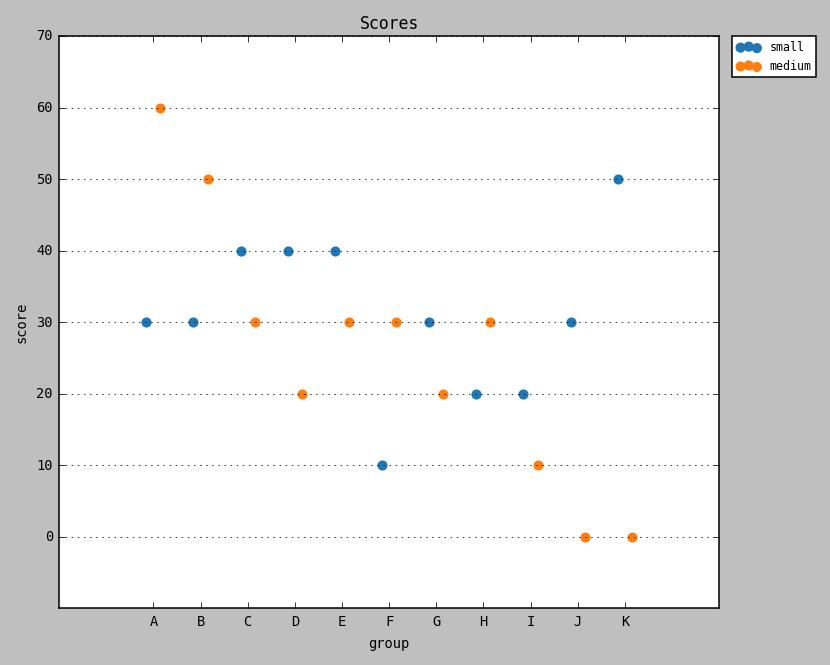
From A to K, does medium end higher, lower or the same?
lower
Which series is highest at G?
small
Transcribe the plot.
Title: Scores
x-axis: group, ticks A B C D E F G H I J K
y-axis: score, ticks 0 10 20 30 40 50 60 70
Legend: small, medium
Values:
small: 30 30 40 40 40 10 30 20 20 30 50
medium: 60 50 30 20 30 30 20 30 10 0 0
